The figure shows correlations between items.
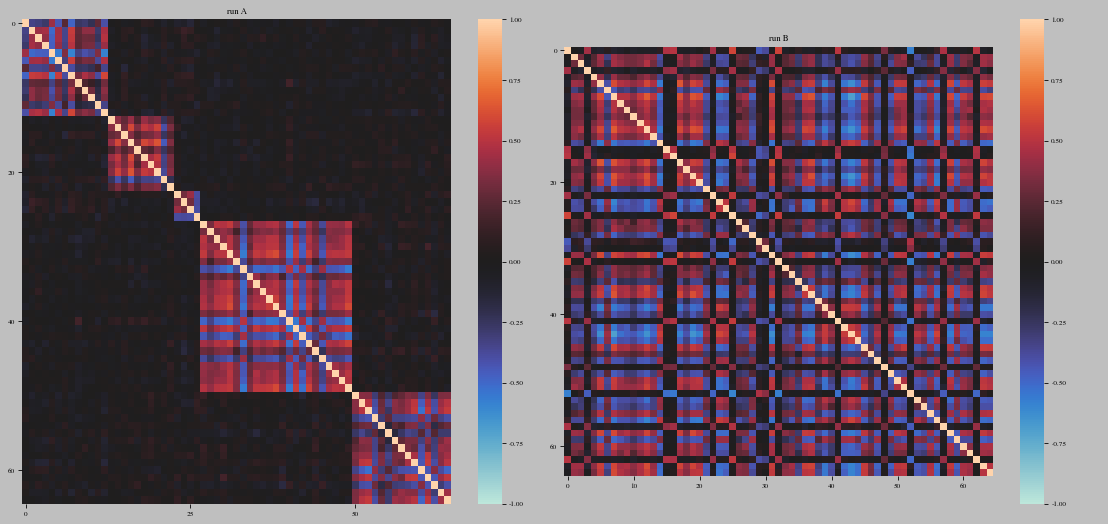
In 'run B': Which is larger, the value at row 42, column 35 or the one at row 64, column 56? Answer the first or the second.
the first
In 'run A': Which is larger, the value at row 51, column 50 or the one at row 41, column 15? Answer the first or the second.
the first
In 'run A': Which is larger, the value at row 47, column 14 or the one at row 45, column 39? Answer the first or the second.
the first
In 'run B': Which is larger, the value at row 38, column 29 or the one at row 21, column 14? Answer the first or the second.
the second
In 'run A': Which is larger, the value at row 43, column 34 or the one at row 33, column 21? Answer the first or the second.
the first
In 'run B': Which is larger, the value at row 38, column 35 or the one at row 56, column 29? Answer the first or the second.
the first
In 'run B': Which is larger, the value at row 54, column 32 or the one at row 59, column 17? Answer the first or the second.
the first
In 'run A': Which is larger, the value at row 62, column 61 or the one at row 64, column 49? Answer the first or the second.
the second
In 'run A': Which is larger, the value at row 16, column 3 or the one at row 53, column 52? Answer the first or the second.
the first
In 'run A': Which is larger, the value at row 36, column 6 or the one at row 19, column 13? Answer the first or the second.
the second
